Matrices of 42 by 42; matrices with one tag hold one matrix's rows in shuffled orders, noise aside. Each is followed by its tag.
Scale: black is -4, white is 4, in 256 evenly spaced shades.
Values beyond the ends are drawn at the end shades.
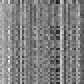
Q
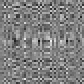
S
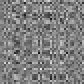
S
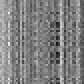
Q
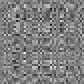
S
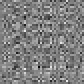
S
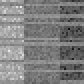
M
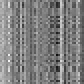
Q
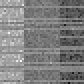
M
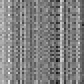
Q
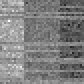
M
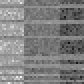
M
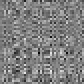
S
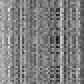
Q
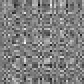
S
